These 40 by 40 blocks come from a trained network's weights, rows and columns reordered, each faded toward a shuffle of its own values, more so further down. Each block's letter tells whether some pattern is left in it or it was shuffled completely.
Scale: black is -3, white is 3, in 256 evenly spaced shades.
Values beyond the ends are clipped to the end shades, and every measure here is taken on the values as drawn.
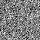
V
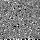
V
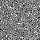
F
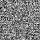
V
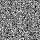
F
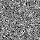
F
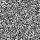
F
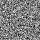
F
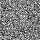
F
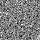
F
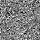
V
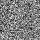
V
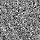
V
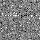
V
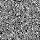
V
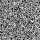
F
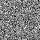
F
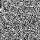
V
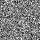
F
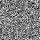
V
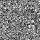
V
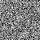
F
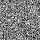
F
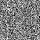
V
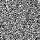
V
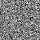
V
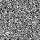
V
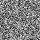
F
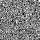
F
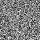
F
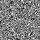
V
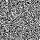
V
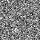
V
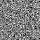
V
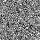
F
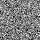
F
